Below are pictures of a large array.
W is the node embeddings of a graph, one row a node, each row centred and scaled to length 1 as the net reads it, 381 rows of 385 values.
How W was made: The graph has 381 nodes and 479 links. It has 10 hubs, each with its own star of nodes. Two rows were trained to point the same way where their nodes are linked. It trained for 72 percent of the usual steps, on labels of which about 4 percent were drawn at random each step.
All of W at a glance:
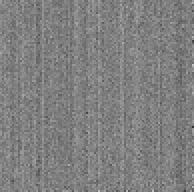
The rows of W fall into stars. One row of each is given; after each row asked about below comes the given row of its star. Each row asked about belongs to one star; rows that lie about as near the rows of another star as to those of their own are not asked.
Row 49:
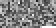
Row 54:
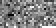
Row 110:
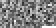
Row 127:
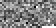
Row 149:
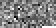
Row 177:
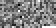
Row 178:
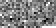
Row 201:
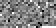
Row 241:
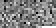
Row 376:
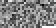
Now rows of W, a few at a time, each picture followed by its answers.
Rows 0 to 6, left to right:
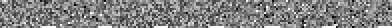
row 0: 49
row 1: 177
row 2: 376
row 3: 54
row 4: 201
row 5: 149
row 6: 127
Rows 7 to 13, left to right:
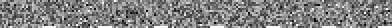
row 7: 177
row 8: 376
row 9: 177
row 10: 177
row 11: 376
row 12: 110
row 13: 149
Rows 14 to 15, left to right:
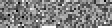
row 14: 178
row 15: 376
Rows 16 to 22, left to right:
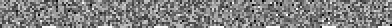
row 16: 110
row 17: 54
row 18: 149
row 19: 241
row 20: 376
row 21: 178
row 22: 149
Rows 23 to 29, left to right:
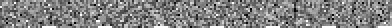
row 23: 127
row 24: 177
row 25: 241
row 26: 149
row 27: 241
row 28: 127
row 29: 178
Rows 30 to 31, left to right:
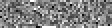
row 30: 201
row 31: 177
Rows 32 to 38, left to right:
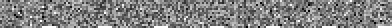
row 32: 49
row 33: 177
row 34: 376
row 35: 49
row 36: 149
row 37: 376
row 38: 178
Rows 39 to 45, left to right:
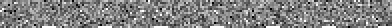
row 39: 127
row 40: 241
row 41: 49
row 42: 177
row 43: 376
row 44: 49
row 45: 49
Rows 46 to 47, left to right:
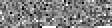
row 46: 178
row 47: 49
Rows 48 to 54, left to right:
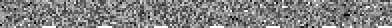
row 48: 376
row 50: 177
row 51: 241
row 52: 376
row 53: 376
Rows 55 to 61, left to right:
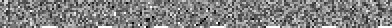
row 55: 49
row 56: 149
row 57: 110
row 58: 110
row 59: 178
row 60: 54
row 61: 376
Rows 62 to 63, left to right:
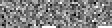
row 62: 149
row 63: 178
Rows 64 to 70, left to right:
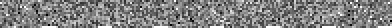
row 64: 54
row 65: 241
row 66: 49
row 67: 149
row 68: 376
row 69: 241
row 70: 54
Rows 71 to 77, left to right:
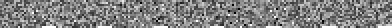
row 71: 241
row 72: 376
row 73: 49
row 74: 49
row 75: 127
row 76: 376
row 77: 178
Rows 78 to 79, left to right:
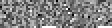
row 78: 54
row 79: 110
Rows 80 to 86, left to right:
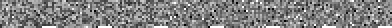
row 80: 110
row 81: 127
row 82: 49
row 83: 178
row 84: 49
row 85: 149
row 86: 110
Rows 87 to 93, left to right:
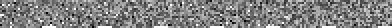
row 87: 110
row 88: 110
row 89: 54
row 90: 376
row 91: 149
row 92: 177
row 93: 241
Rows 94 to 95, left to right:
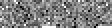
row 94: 178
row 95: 201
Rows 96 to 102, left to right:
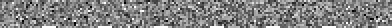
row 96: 149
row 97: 376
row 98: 49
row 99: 54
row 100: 110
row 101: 54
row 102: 110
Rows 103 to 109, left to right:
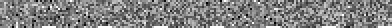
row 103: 49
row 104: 110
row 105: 54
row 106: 127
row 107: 241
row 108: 241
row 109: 178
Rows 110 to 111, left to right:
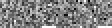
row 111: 54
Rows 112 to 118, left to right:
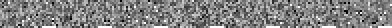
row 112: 376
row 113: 376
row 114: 49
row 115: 241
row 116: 201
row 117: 49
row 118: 177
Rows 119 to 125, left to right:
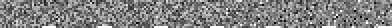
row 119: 177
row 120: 241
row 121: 241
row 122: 110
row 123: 110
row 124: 149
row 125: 201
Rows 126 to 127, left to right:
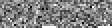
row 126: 177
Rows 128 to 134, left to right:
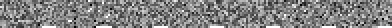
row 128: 178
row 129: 201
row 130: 54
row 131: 201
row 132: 177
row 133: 241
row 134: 241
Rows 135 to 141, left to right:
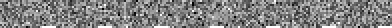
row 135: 241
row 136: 127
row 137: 149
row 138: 241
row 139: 376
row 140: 178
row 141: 376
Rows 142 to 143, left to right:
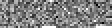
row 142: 149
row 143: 201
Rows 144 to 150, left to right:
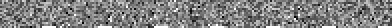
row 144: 241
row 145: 127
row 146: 178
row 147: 149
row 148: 149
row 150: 177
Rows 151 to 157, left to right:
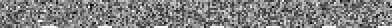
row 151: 49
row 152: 54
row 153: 376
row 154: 127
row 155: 49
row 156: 177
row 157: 241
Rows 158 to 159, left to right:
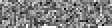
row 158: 127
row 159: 177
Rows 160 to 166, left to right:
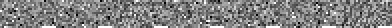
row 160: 127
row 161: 127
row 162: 201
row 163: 49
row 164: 149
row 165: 201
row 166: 376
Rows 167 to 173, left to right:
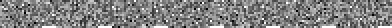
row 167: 376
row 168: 149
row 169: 127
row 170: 241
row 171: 54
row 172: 178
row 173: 376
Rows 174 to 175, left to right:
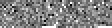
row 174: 241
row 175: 201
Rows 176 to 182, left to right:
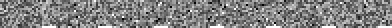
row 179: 49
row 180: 110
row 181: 241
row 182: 201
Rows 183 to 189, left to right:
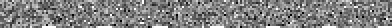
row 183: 177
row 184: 110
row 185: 201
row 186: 178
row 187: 241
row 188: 149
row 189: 54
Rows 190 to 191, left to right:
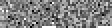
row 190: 376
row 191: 54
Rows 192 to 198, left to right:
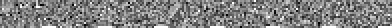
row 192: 54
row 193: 241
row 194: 149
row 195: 54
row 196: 241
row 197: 178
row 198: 376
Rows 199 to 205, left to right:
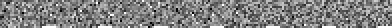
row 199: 149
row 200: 149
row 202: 177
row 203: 201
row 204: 177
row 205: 110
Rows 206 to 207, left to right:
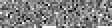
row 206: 178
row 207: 241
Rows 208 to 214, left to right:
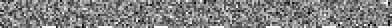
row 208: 149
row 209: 54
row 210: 177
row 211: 49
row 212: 110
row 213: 177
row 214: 376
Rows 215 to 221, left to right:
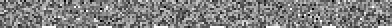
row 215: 241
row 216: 49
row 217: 201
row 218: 110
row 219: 178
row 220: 110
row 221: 376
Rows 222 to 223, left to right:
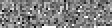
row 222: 149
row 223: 49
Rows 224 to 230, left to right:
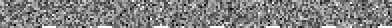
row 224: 177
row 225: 201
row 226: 54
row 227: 54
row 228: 177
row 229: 110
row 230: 149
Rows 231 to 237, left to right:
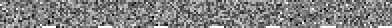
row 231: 149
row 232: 177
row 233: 241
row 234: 201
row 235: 54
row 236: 178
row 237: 376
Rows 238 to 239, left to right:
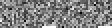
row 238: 178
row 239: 177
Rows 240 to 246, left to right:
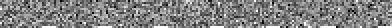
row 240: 49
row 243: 376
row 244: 201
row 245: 127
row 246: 54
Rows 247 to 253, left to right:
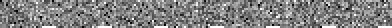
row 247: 110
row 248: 241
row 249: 376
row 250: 49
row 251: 149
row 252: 178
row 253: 127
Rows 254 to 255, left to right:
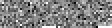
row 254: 376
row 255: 178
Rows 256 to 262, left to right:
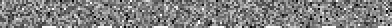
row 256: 110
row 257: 241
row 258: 49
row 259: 201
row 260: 201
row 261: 241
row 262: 241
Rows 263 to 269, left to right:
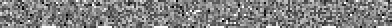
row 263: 178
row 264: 54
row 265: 54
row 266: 49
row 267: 127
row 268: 49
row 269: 54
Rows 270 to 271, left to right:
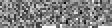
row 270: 178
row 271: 177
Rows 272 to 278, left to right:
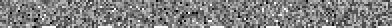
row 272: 110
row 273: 127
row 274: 127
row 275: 177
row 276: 149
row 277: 376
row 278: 54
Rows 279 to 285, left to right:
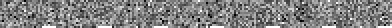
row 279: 149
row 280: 178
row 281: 54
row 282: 201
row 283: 110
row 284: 149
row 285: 54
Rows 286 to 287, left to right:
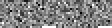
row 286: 149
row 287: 376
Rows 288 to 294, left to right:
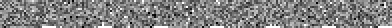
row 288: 201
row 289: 241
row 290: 201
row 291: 149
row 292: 241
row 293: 149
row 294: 178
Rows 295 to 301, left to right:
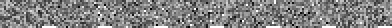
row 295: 127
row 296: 241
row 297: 241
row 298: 178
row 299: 376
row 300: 177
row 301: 49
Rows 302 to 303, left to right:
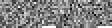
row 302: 49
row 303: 54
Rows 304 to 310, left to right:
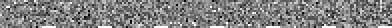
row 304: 201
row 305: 149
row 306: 177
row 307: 127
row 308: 149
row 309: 149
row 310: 149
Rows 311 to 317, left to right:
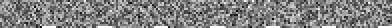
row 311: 178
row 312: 201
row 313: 54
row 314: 201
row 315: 54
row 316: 149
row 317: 376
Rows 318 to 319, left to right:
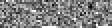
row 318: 54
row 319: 54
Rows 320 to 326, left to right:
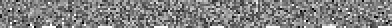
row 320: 110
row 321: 127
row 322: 54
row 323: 110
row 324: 201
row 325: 177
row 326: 110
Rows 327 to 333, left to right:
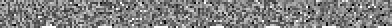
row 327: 54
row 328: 127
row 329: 376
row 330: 49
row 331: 49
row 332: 177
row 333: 54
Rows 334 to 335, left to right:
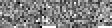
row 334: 178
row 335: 241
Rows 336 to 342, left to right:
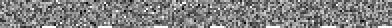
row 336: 149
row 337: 376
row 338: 201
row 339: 127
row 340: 241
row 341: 241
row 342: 149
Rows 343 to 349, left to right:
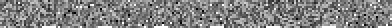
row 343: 376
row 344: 54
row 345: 110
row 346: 177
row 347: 177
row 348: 241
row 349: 110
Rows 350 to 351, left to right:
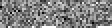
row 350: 110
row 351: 376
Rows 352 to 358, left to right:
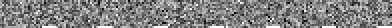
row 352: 177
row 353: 241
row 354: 241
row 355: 127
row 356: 178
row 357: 149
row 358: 54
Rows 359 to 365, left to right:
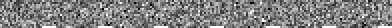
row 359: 178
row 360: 241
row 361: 241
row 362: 54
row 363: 49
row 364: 178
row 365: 241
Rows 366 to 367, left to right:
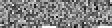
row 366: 201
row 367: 201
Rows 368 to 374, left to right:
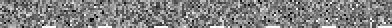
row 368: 149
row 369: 110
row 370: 177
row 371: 149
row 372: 241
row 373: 178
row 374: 178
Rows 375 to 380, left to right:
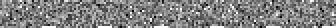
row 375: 54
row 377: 49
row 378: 149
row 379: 201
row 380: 201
